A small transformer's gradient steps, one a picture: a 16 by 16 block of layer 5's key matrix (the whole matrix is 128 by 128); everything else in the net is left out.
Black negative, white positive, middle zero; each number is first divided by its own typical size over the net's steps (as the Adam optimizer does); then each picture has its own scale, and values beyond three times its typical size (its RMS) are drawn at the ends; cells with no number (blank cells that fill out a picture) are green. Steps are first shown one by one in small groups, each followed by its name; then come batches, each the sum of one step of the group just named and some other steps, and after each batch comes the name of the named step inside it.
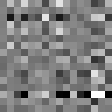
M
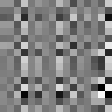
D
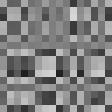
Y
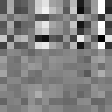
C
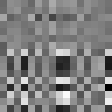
Y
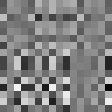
C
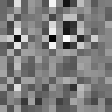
Y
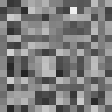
Y
